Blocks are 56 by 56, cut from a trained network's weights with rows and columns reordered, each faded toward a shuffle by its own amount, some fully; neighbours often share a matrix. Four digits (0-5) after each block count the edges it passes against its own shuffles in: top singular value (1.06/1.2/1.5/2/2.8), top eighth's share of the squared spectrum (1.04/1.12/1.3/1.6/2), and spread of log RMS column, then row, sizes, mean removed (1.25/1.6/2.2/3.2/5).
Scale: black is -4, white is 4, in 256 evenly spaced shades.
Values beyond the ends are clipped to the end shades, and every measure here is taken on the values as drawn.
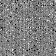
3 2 0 2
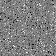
0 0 0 0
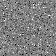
0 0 0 0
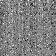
2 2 0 1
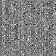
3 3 0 2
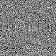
3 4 2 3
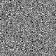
2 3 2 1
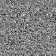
3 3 1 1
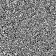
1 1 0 0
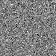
0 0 0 0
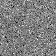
0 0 0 0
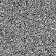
2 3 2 0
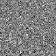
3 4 2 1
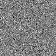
1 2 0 1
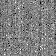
2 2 0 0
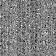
3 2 0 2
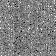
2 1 0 0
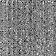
3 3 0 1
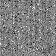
2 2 0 0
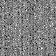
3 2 0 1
